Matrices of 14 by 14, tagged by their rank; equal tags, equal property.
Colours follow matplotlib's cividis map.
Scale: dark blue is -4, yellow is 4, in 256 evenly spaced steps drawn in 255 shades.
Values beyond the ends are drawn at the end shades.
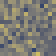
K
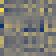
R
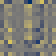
R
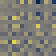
R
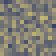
K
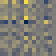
R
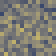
K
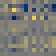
R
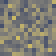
K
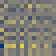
R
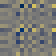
R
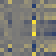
R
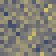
K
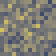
K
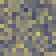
K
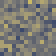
K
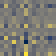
R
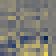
R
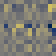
R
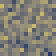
K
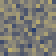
K
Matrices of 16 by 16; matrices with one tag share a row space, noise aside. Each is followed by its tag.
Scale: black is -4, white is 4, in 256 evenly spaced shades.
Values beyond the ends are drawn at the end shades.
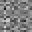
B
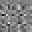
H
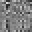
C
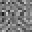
H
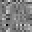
C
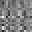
H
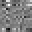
C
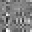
C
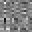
B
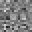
B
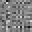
C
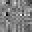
C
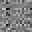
C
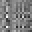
C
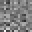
B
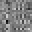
C
